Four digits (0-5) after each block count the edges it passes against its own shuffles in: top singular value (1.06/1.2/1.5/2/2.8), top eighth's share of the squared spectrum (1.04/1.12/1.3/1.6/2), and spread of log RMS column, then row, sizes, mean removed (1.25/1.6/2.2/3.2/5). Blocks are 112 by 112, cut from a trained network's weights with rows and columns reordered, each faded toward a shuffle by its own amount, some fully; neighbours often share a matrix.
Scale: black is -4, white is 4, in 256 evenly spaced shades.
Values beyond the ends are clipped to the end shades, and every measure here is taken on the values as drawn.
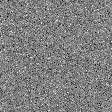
0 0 0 0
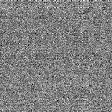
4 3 0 2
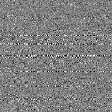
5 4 1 4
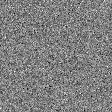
1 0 0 0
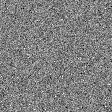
0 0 0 0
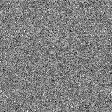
2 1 0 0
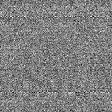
4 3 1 2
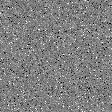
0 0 0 0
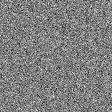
0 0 0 0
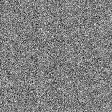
2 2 0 0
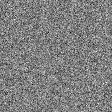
2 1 0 0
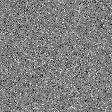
1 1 0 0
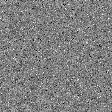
1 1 0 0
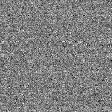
3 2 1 1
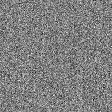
2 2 0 0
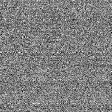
3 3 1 2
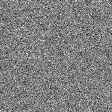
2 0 0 0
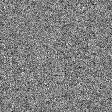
2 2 1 1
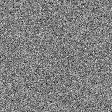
1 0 0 0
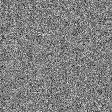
2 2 0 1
